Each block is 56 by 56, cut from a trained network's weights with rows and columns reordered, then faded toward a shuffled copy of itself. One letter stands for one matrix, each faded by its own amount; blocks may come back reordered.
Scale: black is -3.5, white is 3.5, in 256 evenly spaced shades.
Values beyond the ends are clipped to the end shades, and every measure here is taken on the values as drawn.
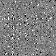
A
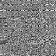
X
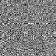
X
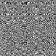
X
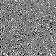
A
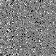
A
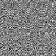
X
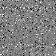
A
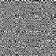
X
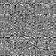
X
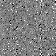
A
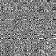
X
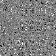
A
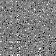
A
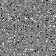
A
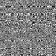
X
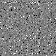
A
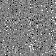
A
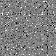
A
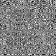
X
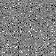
A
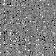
A
